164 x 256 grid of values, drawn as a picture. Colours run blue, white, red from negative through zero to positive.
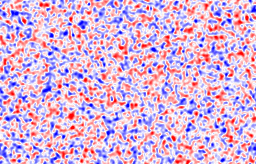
Slope: none. Grain: blotchy. Seam: none. Average level on the scale: 50%. Mirror symmetry: none. Histogram: bell-shaped. Stripes: none.
